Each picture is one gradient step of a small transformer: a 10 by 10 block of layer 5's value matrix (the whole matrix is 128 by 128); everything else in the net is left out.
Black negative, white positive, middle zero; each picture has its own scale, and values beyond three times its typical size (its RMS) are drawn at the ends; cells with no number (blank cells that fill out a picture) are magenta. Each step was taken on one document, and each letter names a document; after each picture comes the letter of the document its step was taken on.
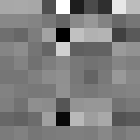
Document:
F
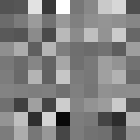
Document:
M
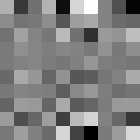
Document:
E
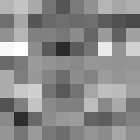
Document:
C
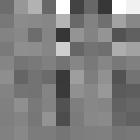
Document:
F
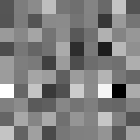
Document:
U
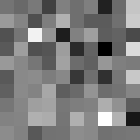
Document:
U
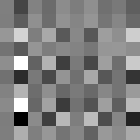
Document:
C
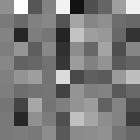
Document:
F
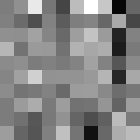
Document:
E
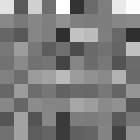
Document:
F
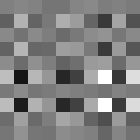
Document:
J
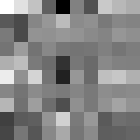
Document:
C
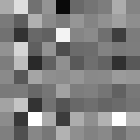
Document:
C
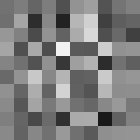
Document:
M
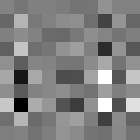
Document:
J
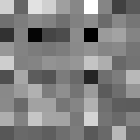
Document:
E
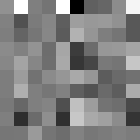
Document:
F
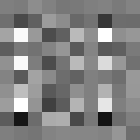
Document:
C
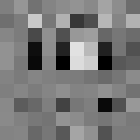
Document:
M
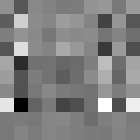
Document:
J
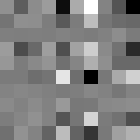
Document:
E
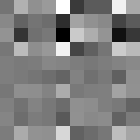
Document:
F
